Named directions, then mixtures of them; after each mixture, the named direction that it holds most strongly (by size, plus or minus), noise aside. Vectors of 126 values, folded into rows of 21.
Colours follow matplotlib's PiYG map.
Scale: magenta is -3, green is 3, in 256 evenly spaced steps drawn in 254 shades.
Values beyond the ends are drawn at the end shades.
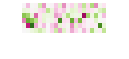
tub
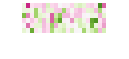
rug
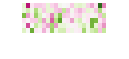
rug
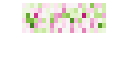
tub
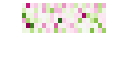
tub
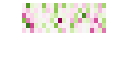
tub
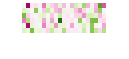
rug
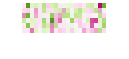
rug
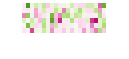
rug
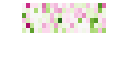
rug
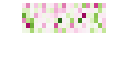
tub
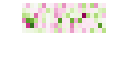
tub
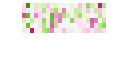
rug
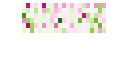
tub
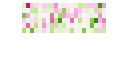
rug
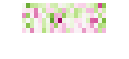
rug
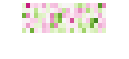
rug
